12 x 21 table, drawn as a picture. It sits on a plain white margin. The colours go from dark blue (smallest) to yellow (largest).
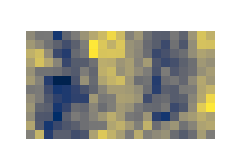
Stripes: upright, repeating 2 times. Average level on the scale: 50%. Grain: streaks running down.
